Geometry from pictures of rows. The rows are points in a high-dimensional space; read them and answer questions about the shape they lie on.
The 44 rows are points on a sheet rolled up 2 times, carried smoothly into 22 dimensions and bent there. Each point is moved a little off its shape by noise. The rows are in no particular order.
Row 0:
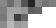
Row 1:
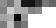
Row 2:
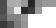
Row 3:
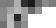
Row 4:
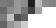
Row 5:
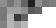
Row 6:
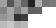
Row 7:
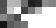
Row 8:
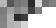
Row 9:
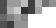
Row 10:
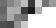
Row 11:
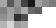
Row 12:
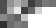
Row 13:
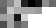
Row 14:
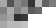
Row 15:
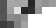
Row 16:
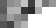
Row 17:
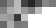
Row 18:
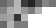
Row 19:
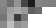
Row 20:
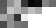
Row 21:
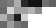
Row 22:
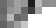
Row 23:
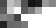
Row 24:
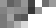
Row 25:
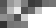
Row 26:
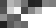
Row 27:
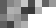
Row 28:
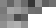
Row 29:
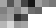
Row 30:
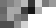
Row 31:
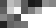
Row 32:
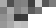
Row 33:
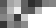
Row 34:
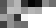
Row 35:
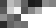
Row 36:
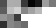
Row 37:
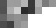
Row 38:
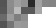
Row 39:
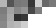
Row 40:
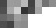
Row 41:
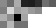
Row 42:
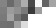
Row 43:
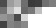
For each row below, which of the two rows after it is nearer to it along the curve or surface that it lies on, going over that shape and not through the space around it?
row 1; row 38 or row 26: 26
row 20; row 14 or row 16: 14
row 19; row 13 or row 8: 8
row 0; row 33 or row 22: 22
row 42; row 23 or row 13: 13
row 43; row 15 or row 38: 15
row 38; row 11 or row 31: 11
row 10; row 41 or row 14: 14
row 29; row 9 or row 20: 20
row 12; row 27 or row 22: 27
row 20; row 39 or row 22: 39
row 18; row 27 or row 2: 2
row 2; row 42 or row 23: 42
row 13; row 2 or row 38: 2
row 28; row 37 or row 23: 37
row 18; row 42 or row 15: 15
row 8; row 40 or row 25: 40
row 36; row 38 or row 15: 15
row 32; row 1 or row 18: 1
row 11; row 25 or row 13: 13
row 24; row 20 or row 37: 37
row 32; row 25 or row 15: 15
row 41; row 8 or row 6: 6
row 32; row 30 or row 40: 30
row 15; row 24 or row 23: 24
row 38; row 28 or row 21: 28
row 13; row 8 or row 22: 8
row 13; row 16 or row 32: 32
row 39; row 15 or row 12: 15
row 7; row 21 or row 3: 21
